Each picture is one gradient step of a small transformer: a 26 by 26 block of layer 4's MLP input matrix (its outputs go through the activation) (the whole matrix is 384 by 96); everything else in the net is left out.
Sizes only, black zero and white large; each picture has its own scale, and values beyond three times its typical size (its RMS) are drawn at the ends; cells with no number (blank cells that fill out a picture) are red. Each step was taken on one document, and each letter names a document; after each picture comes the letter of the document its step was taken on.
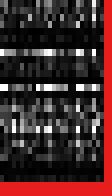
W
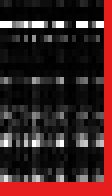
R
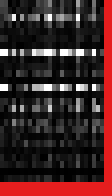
W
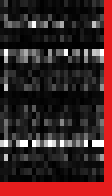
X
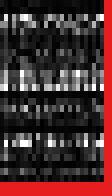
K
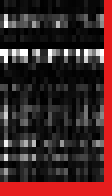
X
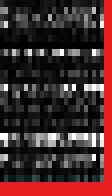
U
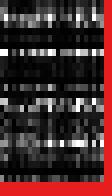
W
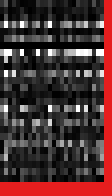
X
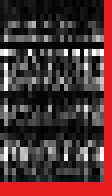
X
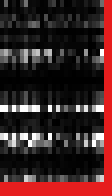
K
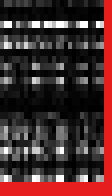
R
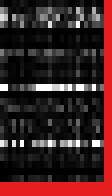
W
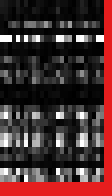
R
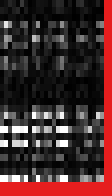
R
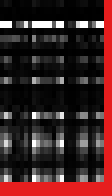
R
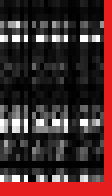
R
